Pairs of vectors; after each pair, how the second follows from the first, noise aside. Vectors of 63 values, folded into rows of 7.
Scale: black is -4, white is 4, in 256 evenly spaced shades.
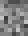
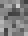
wrapped around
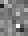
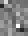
copied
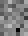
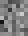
wrapped around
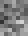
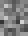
sign-scrambled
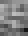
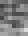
negated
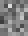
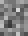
wrapped around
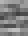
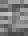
wrapped around
